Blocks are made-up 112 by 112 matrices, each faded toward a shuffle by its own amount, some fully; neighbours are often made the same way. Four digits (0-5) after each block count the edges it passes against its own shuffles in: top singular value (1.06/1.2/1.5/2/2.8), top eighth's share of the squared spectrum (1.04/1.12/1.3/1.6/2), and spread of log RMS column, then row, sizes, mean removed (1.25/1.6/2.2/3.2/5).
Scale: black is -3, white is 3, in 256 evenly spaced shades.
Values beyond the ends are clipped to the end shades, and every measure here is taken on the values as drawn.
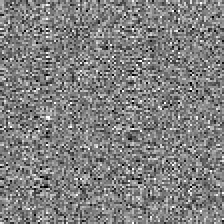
4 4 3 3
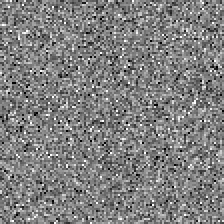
0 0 0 0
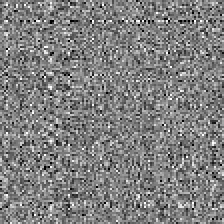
4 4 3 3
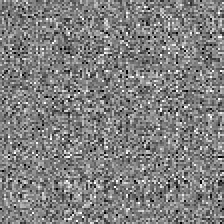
4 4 3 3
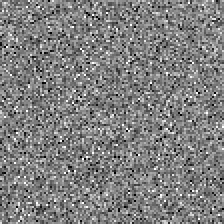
0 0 0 0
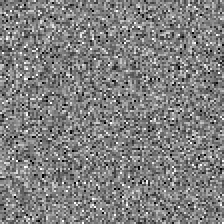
3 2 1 1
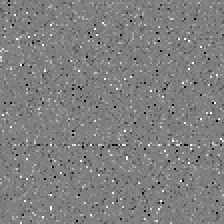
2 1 0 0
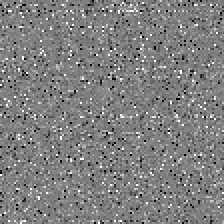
3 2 1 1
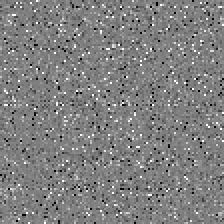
3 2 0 1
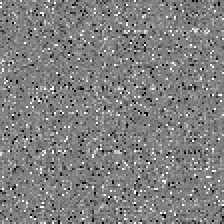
3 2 1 1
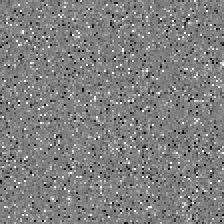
2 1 0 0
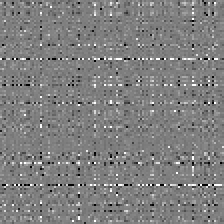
5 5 3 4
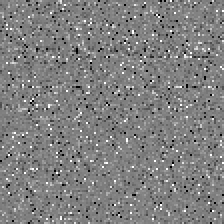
2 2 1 1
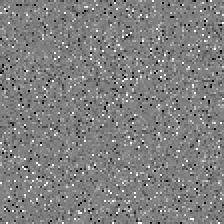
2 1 0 0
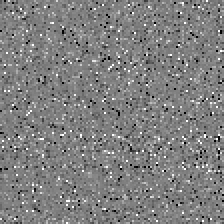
2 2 1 1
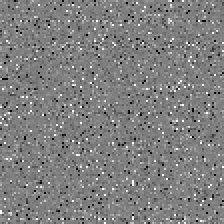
2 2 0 1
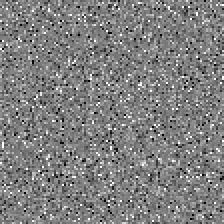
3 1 0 0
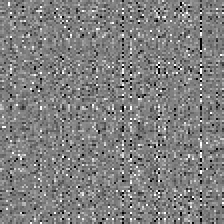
5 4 3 2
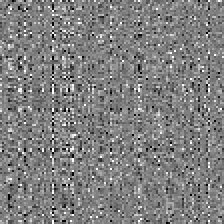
5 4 4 3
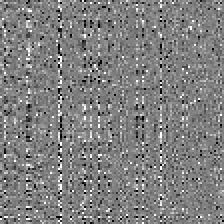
5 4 4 2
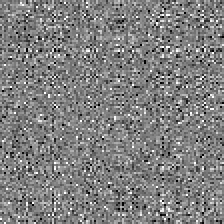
5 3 2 2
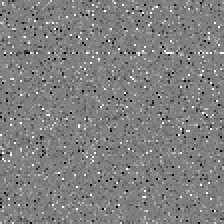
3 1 0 1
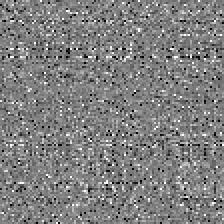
4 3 1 3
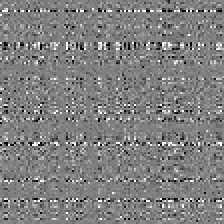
5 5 3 4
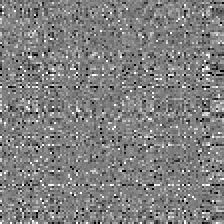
5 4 3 3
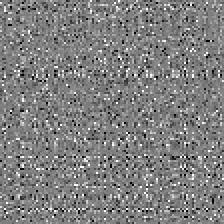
5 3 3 3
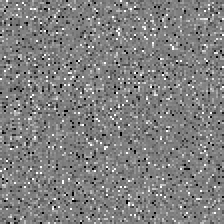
3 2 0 1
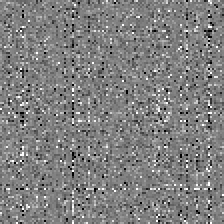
2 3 3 3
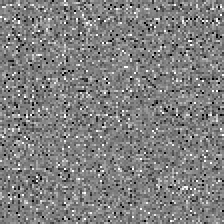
1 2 2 2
